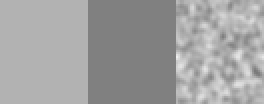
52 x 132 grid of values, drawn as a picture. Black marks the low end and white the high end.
It is made of 1 by 3 panels. Panel 1,1: high, flat. Panel 1,2: middling, flat. Panel 1,3: high, blotchy.
